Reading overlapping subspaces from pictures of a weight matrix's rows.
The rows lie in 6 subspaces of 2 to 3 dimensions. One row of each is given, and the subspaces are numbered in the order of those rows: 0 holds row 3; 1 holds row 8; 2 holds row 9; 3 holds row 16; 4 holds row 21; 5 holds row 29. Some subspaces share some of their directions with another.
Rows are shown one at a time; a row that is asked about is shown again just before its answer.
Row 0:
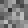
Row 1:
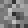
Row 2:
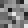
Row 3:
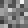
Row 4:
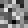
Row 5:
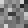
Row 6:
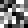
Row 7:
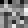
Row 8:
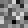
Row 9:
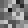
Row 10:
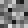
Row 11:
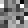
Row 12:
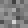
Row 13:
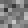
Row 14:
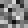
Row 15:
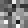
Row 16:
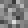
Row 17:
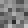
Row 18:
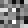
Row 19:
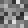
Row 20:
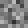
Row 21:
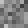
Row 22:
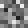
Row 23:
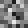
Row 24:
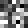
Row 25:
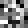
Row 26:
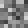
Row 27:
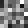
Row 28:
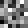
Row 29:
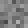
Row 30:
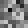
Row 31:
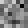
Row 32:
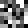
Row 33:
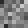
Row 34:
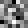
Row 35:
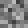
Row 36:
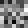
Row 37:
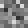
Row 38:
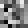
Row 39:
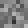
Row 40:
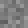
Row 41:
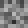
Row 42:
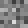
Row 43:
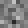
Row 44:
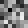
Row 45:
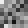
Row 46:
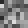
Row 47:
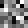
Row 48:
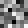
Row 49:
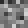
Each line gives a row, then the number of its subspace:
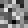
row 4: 1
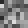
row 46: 2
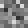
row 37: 0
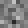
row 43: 3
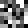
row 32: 3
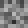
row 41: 1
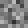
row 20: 1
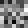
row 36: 1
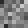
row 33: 4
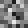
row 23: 5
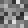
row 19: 1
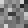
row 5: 4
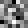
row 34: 3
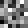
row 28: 0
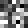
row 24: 5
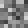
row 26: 4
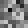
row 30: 2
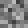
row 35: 2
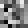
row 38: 1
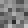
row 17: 5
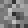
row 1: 5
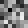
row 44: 2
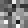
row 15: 5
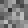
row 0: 2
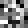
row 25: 5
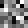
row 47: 0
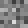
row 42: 3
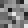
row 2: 4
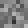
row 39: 0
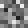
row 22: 0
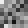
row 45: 4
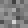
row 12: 3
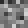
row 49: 1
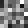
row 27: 0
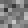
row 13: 5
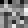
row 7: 1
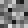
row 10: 0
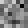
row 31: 4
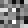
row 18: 3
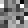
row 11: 0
